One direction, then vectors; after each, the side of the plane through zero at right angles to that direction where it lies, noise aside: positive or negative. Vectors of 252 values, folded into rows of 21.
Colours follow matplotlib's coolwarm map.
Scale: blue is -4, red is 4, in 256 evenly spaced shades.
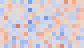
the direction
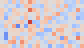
negative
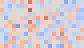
negative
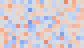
positive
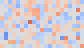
negative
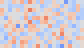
negative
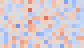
negative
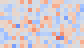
negative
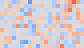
positive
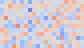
positive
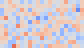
positive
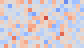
negative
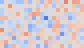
positive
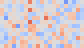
negative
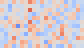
negative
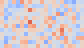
negative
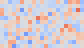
negative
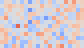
positive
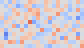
negative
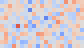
positive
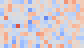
positive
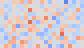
negative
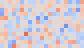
positive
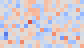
negative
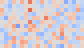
negative
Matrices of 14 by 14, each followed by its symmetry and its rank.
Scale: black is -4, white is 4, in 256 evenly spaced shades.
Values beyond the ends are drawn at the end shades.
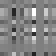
neither, rank one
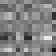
neither, rank two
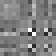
symmetric, rank two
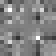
symmetric, rank two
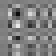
neither, rank one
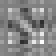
symmetric, rank two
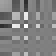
symmetric, rank one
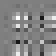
symmetric, rank one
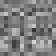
neither, rank two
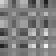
symmetric, rank one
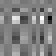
neither, rank one
